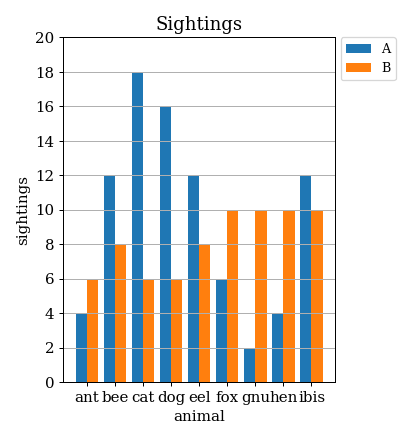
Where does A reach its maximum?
cat
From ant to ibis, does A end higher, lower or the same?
higher
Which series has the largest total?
A
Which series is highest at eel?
A
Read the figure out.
Title: Sightings
x-axis: animal, ticks ant bee cat dog eel fox gnu hen ibis
y-axis: sightings, ticks 0 2 4 6 8 10 12 14 16 18 20
Legend: A, B
Values:
A: 4 12 18 16 12 6 2 4 12
B: 6 8 6 6 8 10 10 10 10
